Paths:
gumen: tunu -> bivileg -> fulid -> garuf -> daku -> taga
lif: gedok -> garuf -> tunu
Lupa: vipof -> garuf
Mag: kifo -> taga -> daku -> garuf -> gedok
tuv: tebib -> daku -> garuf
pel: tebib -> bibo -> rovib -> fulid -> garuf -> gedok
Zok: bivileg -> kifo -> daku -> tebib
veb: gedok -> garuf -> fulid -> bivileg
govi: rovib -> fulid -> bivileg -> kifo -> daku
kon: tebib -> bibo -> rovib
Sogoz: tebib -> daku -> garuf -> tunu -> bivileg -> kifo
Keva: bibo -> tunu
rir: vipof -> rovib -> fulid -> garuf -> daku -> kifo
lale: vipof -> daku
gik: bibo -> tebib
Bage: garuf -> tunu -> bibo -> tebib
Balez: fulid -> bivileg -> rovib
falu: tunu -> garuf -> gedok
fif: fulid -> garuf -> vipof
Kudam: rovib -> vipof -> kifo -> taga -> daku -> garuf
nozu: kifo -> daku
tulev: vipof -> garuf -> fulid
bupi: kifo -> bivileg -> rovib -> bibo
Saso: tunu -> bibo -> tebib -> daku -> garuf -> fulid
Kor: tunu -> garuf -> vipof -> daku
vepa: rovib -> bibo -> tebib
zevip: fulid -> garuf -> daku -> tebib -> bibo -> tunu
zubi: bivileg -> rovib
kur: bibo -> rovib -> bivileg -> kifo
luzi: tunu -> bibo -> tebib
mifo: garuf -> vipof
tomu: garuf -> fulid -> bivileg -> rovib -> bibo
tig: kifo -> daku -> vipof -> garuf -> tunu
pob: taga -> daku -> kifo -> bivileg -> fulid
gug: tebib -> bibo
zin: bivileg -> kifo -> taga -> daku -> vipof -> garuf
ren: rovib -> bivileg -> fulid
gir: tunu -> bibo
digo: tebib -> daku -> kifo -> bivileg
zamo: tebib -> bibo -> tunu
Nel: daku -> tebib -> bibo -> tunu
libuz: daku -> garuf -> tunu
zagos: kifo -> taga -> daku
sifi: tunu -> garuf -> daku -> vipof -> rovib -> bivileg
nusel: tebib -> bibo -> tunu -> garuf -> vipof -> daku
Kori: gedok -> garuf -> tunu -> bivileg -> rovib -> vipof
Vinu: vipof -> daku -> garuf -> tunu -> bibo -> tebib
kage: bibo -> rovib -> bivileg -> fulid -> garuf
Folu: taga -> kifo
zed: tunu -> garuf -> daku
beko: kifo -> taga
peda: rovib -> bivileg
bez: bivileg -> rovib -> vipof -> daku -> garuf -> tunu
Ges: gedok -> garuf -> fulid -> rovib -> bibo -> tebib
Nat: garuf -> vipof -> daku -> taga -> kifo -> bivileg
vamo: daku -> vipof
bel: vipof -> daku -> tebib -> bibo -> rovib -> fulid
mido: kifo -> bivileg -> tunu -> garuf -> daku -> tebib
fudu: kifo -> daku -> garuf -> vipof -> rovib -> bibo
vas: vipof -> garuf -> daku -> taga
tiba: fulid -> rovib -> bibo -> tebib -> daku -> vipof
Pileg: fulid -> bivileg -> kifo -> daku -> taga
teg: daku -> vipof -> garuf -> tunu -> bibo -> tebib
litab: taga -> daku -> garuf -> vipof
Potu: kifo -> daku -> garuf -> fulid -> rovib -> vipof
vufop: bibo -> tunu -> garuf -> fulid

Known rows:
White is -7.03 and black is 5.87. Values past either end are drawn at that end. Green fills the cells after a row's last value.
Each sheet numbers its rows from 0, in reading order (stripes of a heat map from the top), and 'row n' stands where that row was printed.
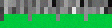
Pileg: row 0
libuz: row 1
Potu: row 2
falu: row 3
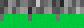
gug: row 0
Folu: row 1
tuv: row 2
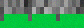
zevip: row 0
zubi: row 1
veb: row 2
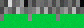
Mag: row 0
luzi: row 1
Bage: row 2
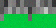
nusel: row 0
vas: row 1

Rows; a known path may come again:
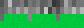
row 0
vamo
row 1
gir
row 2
bel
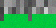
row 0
Pileg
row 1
bez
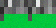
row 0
litab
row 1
pob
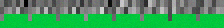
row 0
Bage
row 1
luzi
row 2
Keva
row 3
sifi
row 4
Zok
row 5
digo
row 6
Balez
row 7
gug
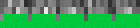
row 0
nozu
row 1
vepa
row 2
Lupa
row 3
fif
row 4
tulev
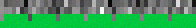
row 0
falu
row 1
veb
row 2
Folu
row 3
tig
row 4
mifo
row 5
zamo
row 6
Mag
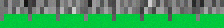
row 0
libuz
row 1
kon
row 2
govi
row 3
Sogoz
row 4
tiba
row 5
zin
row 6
zevip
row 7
nusel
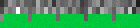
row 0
Kudam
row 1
teg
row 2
gumen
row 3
zubi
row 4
vufop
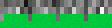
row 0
Kor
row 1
vas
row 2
peda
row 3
kur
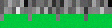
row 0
Potu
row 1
Saso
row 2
tuv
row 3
Nat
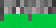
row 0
kage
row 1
Ges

